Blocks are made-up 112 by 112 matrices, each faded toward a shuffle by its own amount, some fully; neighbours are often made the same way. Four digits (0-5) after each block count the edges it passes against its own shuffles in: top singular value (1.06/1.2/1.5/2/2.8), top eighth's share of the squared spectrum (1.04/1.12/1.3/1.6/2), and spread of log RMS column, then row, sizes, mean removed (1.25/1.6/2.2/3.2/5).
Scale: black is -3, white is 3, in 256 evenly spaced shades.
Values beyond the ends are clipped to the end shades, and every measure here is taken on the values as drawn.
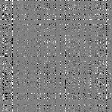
4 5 4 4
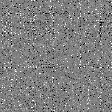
3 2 2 2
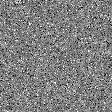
0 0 0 0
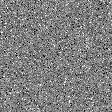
0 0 0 0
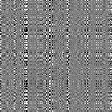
5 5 5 4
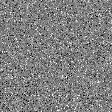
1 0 0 1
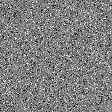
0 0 0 0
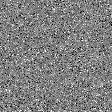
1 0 0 1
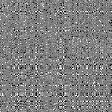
5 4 3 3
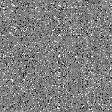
4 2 1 1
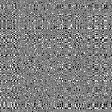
5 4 3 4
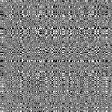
5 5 4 4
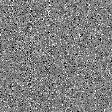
1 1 2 0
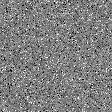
0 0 0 0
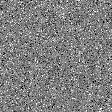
0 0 1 0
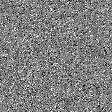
0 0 1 0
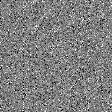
1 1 2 0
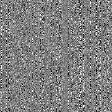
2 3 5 0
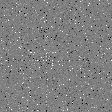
2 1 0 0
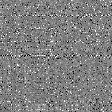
4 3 1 2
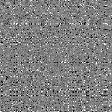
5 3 2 3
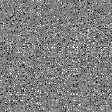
4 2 1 2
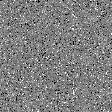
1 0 1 0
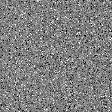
1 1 2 0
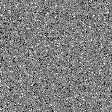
0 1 1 0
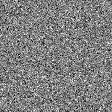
2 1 0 0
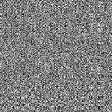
4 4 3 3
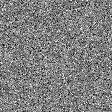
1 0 0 0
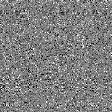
4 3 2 2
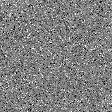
1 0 0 0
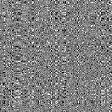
5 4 3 3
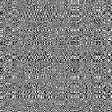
5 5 4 4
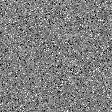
2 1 0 0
